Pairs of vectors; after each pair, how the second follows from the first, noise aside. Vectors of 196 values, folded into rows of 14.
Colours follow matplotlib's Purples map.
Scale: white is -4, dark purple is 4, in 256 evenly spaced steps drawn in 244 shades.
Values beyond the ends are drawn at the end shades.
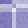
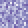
shuffled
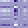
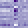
copied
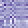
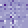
partly zeroed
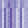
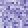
shuffled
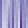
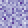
shuffled
